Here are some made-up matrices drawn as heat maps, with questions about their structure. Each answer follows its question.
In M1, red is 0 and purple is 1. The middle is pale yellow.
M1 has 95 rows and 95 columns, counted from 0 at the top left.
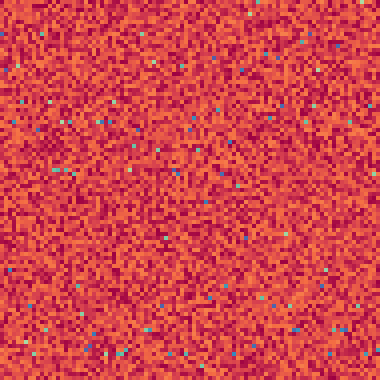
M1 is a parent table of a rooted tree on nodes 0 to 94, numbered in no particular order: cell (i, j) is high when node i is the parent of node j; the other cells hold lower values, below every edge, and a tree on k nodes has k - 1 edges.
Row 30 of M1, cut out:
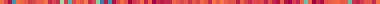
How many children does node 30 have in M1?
8
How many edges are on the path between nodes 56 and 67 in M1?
5
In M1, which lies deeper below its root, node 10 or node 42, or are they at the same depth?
node 10
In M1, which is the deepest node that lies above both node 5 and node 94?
30
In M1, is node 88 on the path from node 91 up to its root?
yes
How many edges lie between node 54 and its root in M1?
3
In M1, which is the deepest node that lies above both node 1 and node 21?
30
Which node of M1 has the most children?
88
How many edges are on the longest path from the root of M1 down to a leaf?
3
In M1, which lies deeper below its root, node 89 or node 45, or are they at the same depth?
the same depth
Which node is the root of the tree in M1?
88
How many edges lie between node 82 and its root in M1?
1
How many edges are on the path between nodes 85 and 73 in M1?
2
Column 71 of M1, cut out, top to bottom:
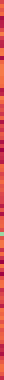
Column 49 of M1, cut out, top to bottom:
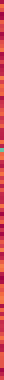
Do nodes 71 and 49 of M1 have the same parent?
no
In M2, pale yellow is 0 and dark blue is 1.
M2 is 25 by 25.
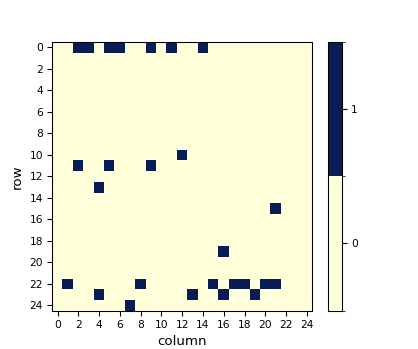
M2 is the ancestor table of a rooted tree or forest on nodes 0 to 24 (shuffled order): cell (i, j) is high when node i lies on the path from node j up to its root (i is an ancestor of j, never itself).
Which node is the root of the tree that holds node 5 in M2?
0
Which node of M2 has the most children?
22
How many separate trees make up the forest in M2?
5
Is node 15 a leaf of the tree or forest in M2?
no
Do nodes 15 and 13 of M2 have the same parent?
no
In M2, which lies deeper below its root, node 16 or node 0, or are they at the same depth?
node 16
